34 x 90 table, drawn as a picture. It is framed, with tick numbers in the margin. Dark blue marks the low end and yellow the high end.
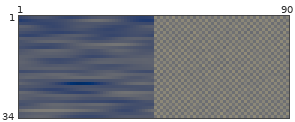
It is made of 1 by 2 panels. Panel 1,1: low, streaked across. Panel 1,2: middling, checkered.
